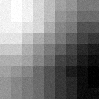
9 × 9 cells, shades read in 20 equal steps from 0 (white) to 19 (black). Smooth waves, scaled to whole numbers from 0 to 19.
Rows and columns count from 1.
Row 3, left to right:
1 1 2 3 6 9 10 13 13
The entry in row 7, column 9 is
19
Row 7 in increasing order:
7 8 9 11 13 15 17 18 19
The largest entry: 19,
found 2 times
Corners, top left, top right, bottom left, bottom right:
1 10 8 18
